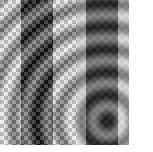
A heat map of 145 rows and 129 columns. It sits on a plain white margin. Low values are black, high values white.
Stripes: upright, repeating 2 times. Slope: none. Seam: vertical, 60% of the way across, the right part calmer. Rings: centred on the bottom right.
